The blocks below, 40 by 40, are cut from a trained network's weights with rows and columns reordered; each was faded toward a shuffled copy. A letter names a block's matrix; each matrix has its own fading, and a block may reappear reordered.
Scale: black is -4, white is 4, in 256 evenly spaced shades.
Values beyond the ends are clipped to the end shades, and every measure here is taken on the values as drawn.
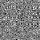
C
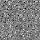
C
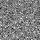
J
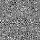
C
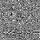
C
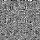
C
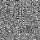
C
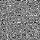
C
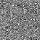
C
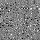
J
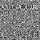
C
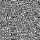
C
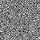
J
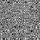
C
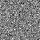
J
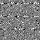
C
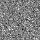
J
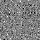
J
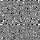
C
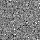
J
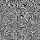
C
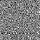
C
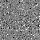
J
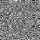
C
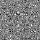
C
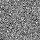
J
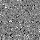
J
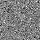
J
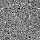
C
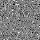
J
